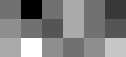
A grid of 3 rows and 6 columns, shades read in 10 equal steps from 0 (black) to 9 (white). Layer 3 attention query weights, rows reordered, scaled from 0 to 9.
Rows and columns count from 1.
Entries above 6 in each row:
0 0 2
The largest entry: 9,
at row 3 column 2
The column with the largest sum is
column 4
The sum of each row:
20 25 36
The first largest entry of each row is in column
4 4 2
